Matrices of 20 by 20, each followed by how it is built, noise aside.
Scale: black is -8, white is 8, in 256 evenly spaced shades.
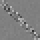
banded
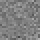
low rank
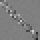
banded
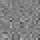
low rank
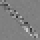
banded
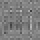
low rank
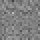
low rank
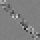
banded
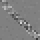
banded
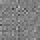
low rank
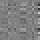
low rank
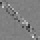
banded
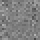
low rank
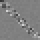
banded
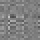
low rank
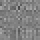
low rank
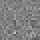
low rank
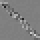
banded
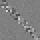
banded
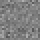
low rank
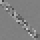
banded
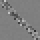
banded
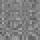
low rank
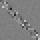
banded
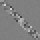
banded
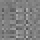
low rank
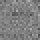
low rank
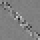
banded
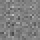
low rank
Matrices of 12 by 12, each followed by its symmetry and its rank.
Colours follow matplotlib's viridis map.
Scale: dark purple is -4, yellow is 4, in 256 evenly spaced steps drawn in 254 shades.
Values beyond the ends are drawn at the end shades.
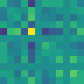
symmetric, rank two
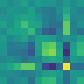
symmetric, rank two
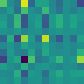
neither, rank two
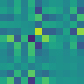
antisymmetric, rank two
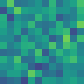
antisymmetric, full rank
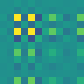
symmetric, rank one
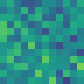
antisymmetric, full rank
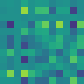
antisymmetric, rank two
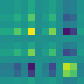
symmetric, rank one
